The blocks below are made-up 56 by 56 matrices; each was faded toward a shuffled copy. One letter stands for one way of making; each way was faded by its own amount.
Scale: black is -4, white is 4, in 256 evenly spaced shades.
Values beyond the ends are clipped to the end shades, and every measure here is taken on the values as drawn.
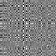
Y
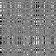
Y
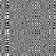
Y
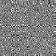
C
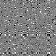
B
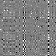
Y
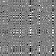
Y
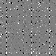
B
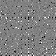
B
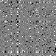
B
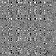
C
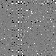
B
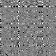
C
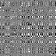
Y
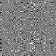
C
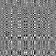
Y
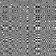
Y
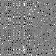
B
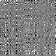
C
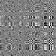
Y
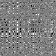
C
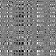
Y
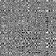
C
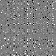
B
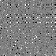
B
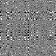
C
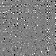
B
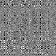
C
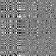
Y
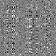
C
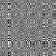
Y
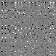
B
